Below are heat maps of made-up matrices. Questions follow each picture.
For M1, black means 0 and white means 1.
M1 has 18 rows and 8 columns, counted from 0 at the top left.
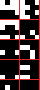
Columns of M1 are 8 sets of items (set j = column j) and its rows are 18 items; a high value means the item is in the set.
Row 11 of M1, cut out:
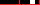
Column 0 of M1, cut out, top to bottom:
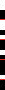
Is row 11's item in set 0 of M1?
no
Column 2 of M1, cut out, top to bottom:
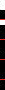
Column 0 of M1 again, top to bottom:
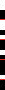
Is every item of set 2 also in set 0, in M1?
yes
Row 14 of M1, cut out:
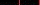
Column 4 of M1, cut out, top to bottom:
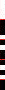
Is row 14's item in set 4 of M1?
no
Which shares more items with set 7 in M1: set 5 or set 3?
set 3
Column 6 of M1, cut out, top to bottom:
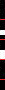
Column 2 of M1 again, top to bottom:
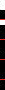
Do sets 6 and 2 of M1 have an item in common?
no
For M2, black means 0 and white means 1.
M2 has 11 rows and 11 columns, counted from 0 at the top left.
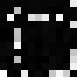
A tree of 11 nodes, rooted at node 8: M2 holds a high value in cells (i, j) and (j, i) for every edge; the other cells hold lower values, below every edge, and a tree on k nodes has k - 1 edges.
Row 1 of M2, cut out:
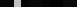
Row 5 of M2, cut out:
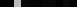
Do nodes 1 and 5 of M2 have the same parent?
yes
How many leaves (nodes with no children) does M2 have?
8
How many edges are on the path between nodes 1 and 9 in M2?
4
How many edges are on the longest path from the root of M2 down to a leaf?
2
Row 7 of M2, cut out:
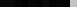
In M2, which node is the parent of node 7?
10
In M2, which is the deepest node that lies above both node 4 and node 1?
2
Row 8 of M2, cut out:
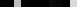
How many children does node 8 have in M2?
2
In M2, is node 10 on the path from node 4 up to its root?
no
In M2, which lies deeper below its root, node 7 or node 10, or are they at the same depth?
node 7
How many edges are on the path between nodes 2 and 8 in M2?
1
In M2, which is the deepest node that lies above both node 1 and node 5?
2
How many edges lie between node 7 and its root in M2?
2
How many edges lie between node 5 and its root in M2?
2
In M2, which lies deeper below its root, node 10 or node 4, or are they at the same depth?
node 4
